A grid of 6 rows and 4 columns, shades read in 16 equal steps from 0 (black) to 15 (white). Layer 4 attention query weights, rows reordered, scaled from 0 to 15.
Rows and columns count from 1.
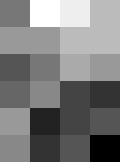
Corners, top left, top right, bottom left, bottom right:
7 11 8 0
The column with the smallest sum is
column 4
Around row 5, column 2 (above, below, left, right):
8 3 9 4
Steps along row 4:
up down down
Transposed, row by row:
7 9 5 6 9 8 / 15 9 7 8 2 3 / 14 11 10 4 4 5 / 11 11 9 3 5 0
